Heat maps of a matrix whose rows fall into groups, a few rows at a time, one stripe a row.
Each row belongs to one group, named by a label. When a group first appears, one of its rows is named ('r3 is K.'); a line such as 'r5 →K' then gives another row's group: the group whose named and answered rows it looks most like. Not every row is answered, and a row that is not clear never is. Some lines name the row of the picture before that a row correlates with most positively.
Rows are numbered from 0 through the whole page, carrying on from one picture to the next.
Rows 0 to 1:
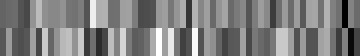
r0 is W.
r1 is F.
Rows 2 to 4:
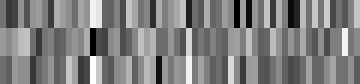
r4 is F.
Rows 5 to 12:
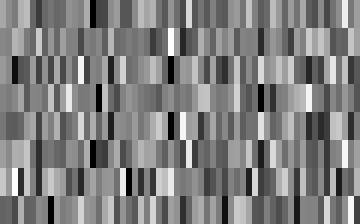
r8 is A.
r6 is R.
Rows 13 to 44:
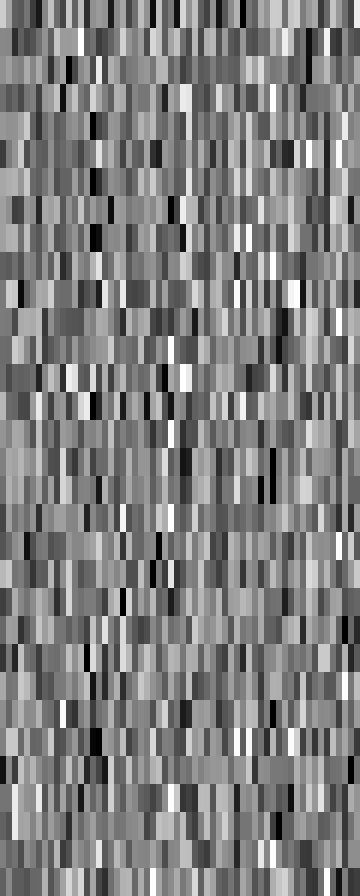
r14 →F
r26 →A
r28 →R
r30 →A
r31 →F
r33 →R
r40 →F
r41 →R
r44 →F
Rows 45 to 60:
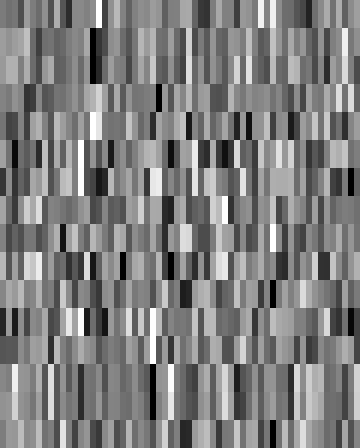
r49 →W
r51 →F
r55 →A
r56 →F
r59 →R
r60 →A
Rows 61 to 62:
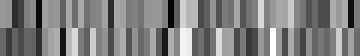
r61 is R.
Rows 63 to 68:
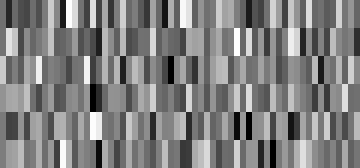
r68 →A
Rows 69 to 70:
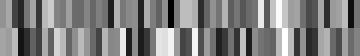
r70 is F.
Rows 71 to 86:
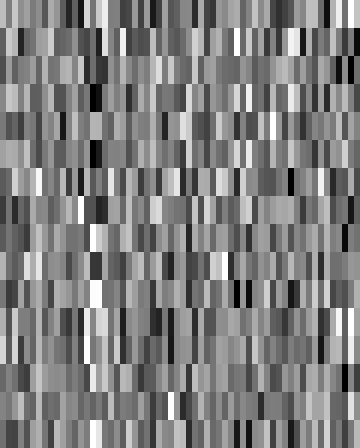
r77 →R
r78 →F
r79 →W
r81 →W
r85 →R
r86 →W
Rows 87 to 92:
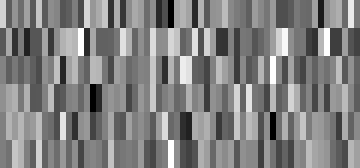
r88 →F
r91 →A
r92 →R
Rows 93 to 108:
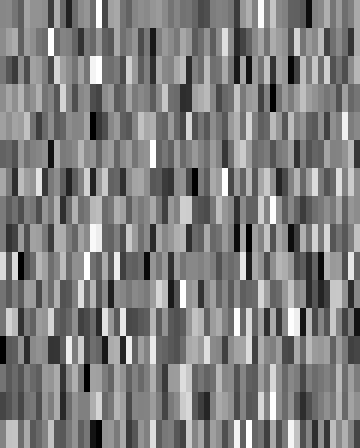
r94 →R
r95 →W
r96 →A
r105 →F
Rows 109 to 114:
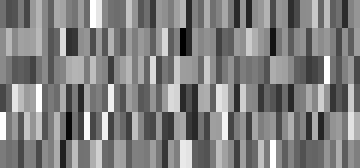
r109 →W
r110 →A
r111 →F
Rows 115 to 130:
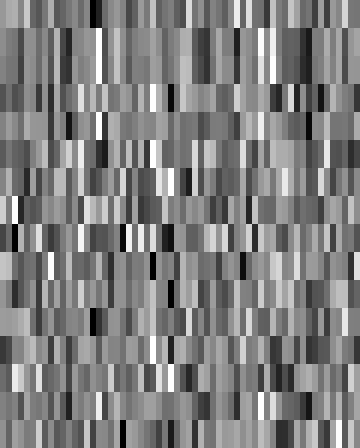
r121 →F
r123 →F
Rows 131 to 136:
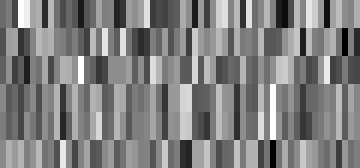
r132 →W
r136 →A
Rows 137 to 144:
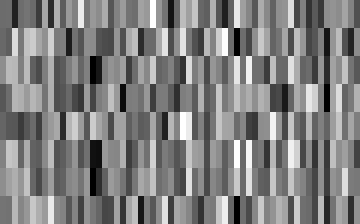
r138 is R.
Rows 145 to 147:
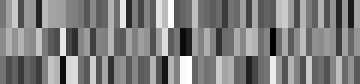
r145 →F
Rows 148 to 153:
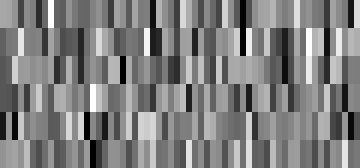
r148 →R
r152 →F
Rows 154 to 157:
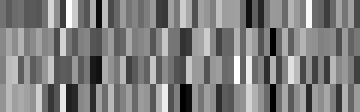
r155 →A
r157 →A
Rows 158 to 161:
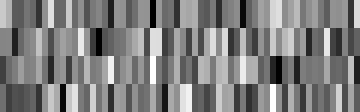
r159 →F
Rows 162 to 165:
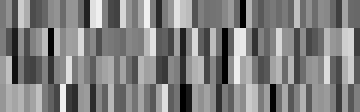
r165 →A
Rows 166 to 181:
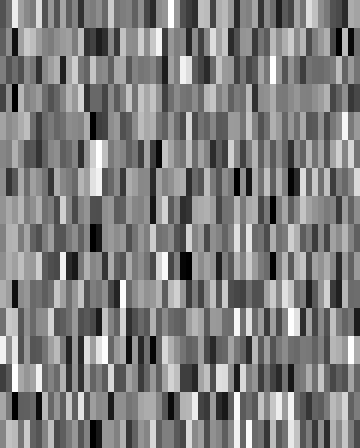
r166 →R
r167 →F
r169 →F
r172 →W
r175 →A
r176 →F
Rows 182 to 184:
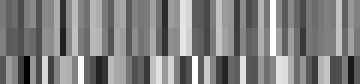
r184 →F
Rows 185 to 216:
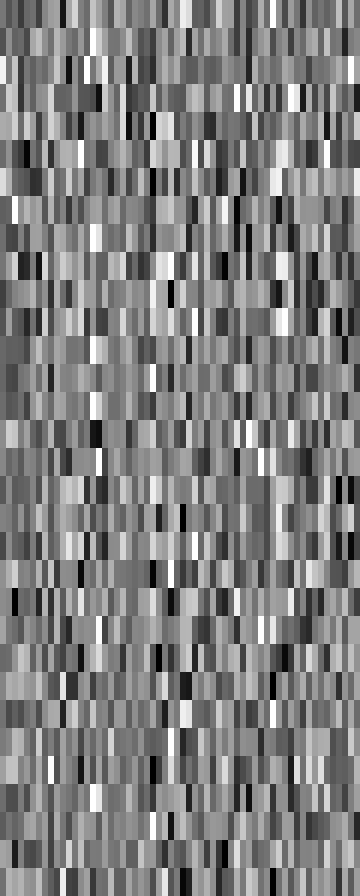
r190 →F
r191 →R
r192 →R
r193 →W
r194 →F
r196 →F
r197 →W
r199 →W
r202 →F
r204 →F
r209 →A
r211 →R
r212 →R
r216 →A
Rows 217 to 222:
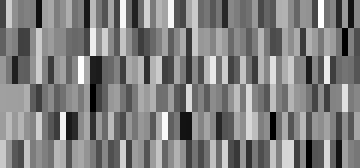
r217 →F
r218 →W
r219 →F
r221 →A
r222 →F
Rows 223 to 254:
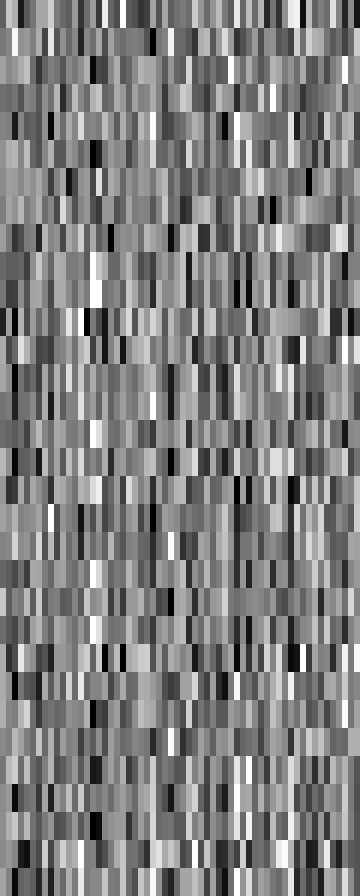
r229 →A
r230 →A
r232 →W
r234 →F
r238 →W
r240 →W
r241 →R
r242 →R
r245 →W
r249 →R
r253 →F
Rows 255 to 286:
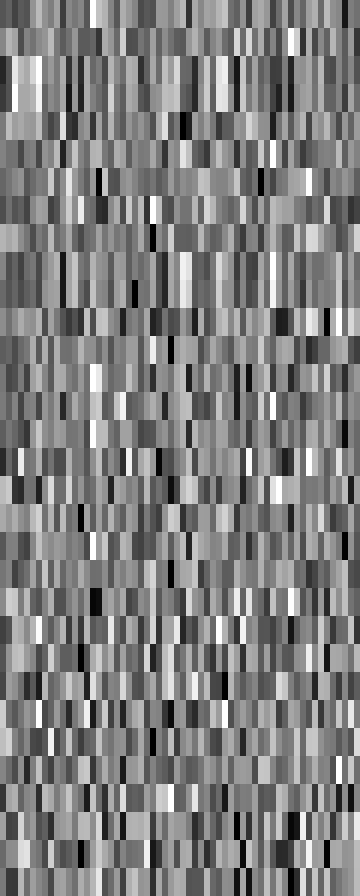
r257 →R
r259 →A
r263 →R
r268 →W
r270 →W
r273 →R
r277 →R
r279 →F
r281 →R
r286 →W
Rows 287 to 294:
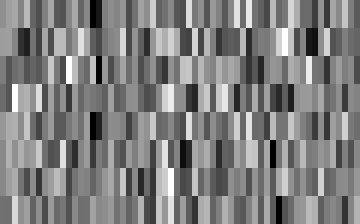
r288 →F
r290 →R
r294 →R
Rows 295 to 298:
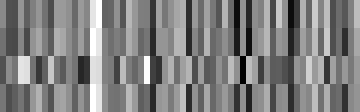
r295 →W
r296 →W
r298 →W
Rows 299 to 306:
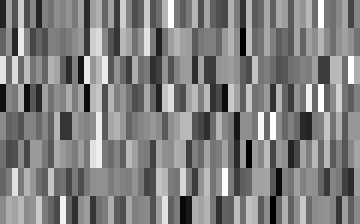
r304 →W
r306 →A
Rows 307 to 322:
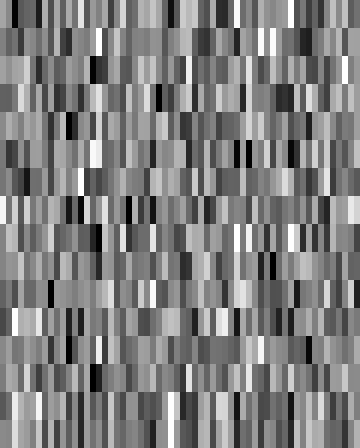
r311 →A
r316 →A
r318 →R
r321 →R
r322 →R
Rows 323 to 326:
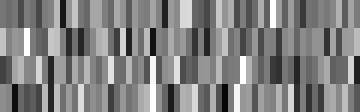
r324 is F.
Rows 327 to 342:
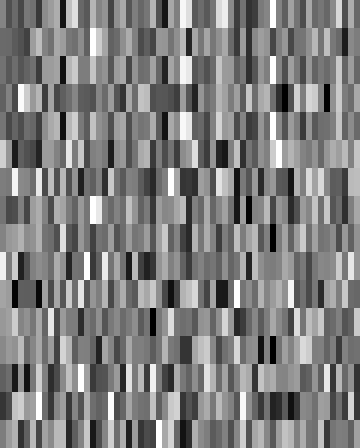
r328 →W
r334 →W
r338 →R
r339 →A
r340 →F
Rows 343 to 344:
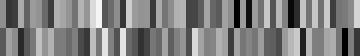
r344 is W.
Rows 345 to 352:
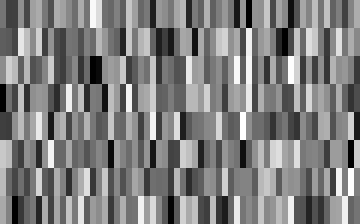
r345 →W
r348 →F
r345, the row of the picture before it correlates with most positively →343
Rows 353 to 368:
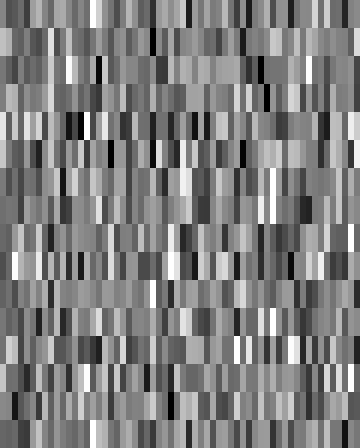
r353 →W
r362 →R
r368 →W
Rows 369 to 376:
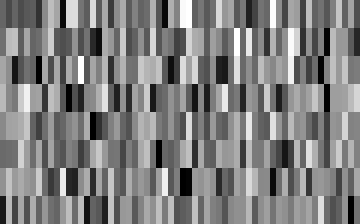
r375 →A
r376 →F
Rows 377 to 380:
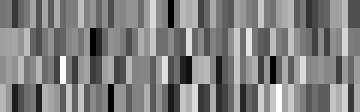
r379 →A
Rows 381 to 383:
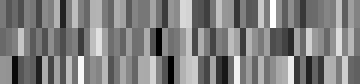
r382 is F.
